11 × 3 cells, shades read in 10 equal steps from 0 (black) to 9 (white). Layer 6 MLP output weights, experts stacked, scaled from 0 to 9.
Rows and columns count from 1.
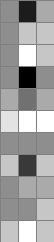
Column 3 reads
6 7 7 5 6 9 5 7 6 7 7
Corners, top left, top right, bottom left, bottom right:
5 6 7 7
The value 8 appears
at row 6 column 1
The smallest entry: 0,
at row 4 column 2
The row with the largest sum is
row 6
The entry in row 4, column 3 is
5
